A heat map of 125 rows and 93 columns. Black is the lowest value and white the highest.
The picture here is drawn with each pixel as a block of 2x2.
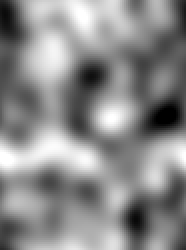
Grain: smooth. Lone odd cells: none. Odd rows or columns: none. Mirror symmetry: none.
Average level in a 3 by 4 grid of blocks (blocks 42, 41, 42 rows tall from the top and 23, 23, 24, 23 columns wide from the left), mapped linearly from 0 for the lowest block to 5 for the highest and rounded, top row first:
1 5 3 0
3 3 3 0
2 2 2 1
